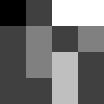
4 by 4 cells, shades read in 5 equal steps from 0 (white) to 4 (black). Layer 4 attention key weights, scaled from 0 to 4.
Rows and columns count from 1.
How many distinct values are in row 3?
3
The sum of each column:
13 10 5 8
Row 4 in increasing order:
1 3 3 3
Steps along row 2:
down up down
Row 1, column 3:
0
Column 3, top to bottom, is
0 3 1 1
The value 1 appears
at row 3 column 3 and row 4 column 3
